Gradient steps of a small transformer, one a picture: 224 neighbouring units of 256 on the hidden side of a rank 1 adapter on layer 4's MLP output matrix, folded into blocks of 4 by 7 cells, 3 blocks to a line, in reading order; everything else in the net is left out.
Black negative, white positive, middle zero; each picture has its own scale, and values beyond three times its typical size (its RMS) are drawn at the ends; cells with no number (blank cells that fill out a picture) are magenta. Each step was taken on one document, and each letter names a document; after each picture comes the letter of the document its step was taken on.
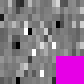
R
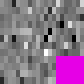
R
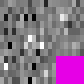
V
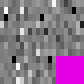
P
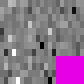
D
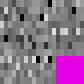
P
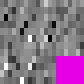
V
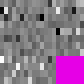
P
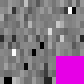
D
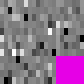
D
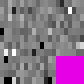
D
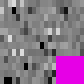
D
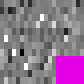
P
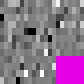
R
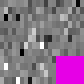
V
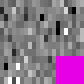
P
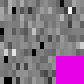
D
